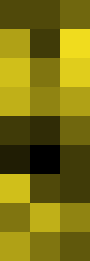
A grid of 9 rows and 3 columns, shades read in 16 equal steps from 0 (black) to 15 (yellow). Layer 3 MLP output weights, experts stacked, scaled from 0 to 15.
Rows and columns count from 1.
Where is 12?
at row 4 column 1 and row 8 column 2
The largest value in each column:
13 12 15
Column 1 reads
5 11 13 12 4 2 13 8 11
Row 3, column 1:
13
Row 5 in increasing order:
3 4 7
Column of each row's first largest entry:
3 3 3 1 3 3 1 2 1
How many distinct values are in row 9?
3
